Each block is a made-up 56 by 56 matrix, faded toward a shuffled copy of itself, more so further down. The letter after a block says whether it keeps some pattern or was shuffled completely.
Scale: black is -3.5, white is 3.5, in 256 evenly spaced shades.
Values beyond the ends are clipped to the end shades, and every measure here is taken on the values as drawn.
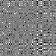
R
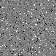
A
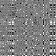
R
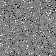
A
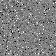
A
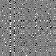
R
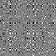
R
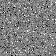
A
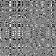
R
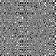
R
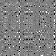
R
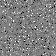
A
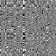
R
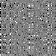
R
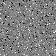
A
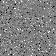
A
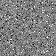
A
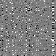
R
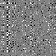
R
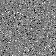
A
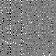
R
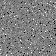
A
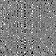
R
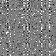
R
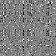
R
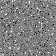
A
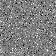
A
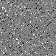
A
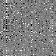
R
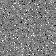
A
